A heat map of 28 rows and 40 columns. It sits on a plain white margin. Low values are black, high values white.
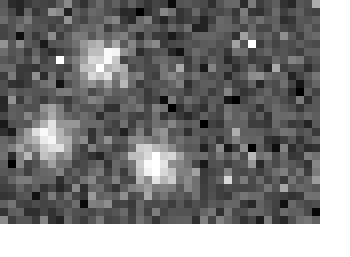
Odd rows or columns: none. Histogram: skewed, a long tail of high values. Bumps: three.
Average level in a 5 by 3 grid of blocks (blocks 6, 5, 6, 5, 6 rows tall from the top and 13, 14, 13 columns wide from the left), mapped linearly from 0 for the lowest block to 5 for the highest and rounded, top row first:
1 0 1 | 3 3 0 | 3 0 0 | 4 5 1 | 0 2 1
